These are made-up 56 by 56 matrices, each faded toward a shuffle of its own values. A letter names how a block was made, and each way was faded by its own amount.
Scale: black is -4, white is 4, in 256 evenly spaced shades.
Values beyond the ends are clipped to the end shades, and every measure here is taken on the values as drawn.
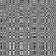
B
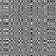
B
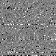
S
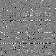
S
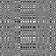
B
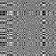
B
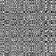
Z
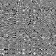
S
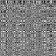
Z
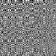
Z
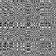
Z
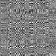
Z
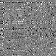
S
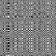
B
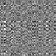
Z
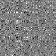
S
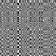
B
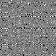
S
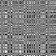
B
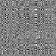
Z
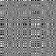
B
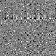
S
